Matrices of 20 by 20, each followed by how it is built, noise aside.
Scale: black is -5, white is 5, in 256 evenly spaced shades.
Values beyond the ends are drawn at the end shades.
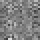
low rank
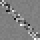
banded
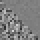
lower triangular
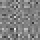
low rank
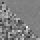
lower triangular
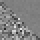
lower triangular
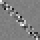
banded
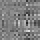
low rank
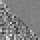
lower triangular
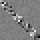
banded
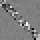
banded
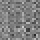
low rank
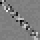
banded
